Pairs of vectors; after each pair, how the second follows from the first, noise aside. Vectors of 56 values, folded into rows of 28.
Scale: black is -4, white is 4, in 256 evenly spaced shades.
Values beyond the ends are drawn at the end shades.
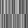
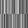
copied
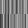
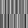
copied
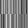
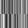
negated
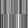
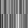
copied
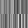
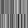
negated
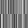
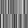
copied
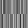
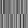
copied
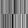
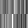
negated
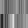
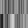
copied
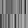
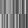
negated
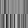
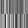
negated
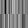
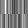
negated
